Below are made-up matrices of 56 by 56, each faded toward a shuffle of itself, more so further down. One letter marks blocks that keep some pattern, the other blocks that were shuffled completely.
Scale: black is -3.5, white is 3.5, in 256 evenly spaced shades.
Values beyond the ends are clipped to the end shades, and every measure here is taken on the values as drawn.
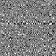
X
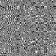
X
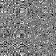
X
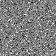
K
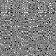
X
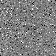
K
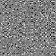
X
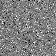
K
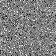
K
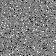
K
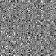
X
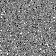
K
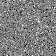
K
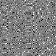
X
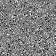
K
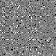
X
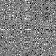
X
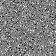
K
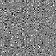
X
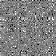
X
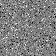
K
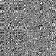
X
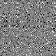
X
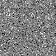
K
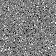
K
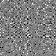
X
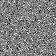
K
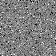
K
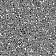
K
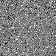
K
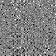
X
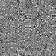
X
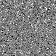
K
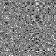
X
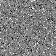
K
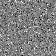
K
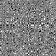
X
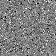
K
